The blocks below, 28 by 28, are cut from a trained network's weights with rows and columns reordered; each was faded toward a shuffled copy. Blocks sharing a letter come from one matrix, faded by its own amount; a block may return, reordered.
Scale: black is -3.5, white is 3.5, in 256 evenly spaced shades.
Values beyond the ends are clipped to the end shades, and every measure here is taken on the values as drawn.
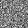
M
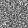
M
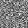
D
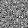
M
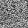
M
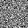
M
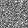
M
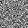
M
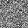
M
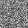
M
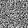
M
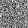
M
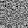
D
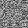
D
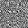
D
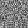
D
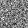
M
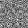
D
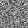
M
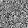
M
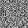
D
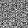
D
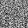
M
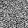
M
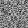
D
